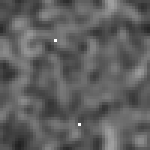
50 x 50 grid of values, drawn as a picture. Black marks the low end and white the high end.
Histogram: heavy tails on both sides. Seam: none. Lone odd cells: 2, each higher than its neighbours. Grain: blotchy. Mirror symmetry: none. Slope: none. Odd rows or columns: none.
